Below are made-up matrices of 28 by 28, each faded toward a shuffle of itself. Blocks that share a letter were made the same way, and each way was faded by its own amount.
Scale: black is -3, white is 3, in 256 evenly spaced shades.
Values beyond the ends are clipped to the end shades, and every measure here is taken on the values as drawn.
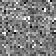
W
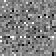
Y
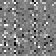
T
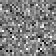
Y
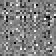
T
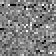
W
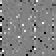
T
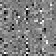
T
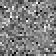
Y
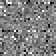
W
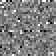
Y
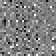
T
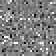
W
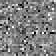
Y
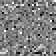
W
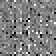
T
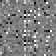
T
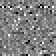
W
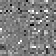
T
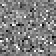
Y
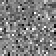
Y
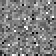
Y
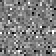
W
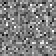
Y
